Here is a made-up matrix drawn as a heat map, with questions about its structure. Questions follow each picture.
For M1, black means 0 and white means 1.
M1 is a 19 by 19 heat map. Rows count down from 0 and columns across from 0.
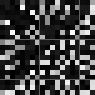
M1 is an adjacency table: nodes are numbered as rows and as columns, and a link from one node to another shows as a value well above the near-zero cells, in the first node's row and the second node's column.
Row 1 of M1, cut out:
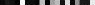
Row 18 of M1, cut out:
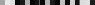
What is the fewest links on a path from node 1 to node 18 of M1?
1
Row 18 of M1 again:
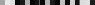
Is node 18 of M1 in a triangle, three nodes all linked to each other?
yes
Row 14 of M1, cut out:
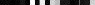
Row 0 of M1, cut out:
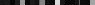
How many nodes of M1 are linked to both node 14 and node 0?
3
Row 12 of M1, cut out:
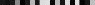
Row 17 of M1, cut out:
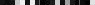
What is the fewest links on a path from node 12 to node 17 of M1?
2
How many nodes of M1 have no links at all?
0
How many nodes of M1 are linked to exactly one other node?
0
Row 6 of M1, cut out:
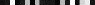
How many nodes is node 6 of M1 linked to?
7
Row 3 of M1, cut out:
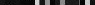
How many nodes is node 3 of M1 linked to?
4
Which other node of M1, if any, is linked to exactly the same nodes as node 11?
none
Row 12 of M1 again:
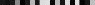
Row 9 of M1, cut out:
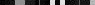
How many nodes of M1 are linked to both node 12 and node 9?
2
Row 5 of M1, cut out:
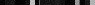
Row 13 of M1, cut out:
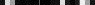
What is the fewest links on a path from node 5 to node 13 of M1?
3
